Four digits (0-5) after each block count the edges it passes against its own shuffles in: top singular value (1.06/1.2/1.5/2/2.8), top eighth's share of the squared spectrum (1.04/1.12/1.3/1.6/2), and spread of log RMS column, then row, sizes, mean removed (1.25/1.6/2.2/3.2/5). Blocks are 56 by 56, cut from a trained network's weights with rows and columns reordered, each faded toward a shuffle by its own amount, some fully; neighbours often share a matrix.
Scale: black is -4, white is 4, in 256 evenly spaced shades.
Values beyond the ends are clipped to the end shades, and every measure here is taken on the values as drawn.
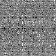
3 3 2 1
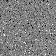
0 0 0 0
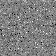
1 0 0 0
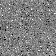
0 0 0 0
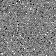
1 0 0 0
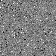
0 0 0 0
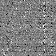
3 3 2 0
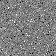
0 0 0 0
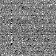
3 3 2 0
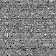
3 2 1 0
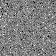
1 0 0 0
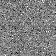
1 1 0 0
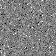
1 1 0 0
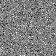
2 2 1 0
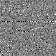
3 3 0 1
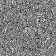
2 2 1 0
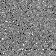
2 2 0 1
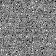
1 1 1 0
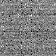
2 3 2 1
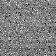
2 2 2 0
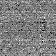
3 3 1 0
